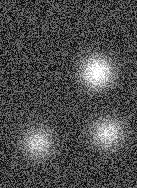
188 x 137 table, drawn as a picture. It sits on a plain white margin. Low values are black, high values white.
Average level on the scale: 30%. Bumps: three. Odd rows or columns: none. Ninth with the highest average: middle right. Mirror symmetry: none.
